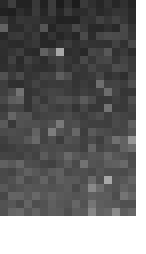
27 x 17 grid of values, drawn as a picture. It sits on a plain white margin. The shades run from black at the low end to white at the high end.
Grain: fine. Average level on the scale: 30%. Stripes: none. Slope: up to the bottom.
